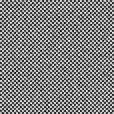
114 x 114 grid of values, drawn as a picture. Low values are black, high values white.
No overall slope runs across the table. On average the colour sits 50% of the way up the scale. No row or column stands out. The histogram has two humps. The field is checkered.
